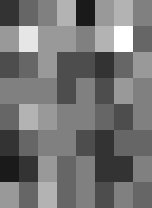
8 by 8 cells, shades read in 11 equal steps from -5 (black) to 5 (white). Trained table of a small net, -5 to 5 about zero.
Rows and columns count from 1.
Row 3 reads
-2 -1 1 -2 -2 -3 -1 1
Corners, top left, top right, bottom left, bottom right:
-3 0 1 -1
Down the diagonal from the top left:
-3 4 1 -2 0 -3 -3 -1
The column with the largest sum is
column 3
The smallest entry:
-4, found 2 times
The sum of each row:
-3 13 -9 -3 -1 -11 -13 -2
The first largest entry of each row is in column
4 7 3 7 2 3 3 3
